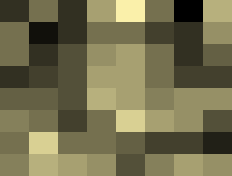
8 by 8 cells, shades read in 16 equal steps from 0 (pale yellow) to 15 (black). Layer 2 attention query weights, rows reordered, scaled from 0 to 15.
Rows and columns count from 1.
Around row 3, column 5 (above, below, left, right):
8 5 6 8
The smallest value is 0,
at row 1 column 5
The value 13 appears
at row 7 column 8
